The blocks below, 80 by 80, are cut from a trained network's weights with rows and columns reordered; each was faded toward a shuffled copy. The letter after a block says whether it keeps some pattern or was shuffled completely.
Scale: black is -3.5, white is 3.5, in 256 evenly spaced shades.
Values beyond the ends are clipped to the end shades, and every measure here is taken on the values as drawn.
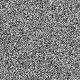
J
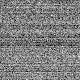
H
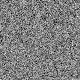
J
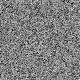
J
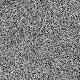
J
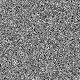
J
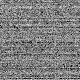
H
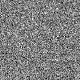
H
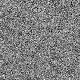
J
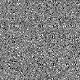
H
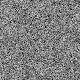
J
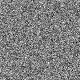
J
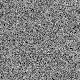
J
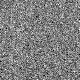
H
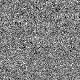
H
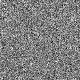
H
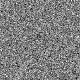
J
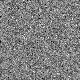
J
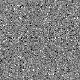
H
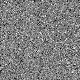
J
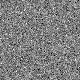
J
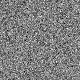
J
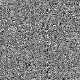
H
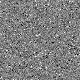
H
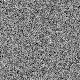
J
